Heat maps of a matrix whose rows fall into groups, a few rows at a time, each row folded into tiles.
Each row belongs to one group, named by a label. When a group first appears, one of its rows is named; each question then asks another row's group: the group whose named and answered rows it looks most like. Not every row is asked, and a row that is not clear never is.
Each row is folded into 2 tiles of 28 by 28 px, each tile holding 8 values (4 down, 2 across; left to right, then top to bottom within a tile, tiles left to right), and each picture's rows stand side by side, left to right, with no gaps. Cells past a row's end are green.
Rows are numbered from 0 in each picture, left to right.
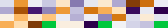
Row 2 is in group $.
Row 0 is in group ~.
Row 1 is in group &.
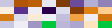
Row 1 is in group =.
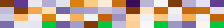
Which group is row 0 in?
=
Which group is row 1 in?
~
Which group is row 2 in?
=
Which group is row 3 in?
=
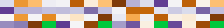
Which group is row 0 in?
~
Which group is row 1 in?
~
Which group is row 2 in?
=
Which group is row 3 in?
~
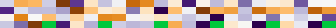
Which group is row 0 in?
~
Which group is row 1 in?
=
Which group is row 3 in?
&
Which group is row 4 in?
&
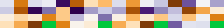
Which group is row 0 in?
~
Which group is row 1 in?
$
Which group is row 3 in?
=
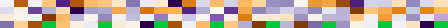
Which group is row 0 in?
~
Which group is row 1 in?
$
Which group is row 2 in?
&
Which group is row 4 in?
~
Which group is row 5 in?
$
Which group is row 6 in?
=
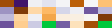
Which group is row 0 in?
=
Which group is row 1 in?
~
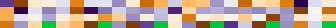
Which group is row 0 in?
$
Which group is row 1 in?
~
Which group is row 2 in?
$
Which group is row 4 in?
~
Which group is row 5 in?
=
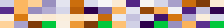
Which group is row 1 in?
~
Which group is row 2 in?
&
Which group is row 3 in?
$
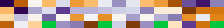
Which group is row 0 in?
$
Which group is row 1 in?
~
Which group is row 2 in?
$
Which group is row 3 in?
=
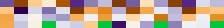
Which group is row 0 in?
$
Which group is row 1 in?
=
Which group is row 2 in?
=
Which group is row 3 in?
=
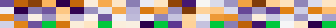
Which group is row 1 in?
$
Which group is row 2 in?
&
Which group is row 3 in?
=
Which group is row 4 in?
$
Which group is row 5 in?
&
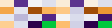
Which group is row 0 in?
&
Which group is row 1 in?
&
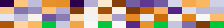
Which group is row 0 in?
$
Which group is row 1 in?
=
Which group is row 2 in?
=
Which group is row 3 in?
~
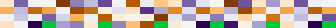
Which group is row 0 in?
&
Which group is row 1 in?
=
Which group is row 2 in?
~
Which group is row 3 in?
&
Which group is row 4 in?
=
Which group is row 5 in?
&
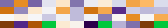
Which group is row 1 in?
&
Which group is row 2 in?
~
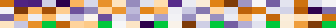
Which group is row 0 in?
=
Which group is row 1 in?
$
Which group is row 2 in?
&
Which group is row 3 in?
$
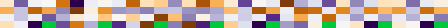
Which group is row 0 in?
&
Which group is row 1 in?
=
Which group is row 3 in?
$
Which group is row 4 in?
&
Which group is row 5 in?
=
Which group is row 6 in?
&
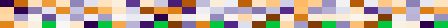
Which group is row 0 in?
$
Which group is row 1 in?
&
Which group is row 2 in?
&
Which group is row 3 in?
$
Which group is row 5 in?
~
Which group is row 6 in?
~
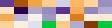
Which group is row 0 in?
$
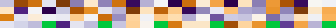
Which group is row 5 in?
=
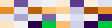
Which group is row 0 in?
&
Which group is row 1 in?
&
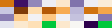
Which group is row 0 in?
=
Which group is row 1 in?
&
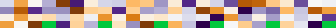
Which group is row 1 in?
=
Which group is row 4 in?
$
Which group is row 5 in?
&
